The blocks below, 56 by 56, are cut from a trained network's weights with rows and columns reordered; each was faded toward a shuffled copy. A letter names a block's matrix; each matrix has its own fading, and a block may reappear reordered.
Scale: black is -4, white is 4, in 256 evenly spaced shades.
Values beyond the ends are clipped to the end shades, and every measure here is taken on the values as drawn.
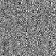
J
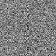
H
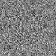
H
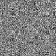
H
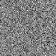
H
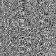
H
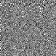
J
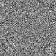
H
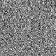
H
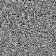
H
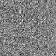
J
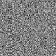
H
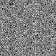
J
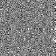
J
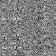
J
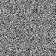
H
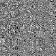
J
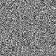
H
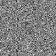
H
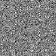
J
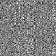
J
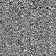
J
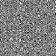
J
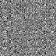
J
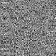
H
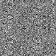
J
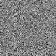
H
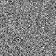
H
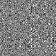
J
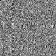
H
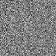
H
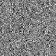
J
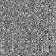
J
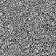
H
